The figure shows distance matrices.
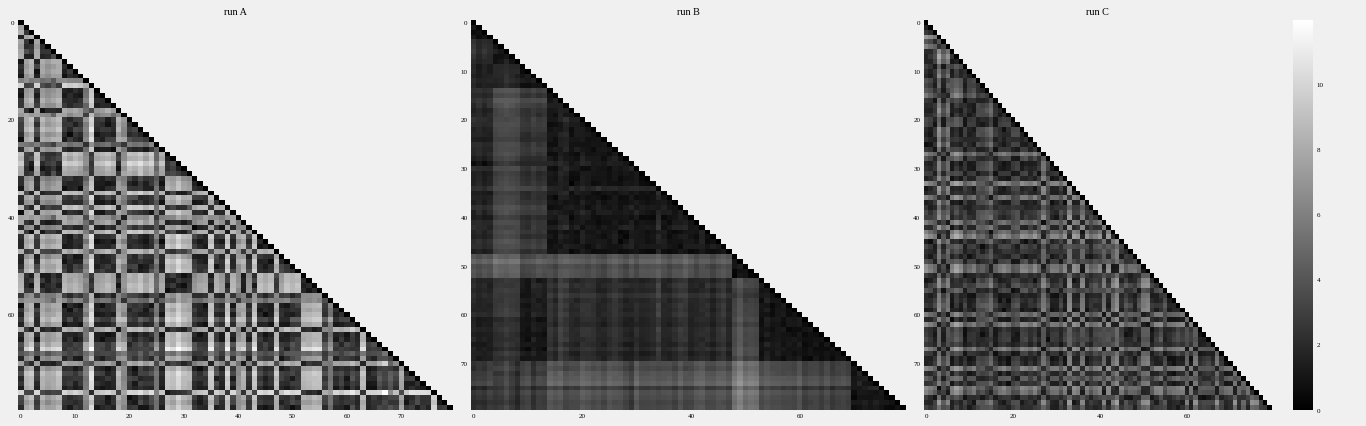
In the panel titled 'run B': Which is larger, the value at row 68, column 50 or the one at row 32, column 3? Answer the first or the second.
the first
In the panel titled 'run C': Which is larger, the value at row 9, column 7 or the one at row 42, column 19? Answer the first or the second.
the first
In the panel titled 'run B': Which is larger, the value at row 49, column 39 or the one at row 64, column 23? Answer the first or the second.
the first
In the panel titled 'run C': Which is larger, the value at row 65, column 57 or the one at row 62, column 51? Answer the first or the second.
the first
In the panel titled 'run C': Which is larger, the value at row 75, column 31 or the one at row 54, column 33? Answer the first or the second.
the second
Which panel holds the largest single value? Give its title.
run A
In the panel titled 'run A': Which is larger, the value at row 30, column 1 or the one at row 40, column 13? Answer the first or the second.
the second
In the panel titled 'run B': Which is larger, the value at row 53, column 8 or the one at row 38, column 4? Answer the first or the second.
the second
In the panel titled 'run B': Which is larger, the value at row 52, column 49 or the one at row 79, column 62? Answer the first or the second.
the second
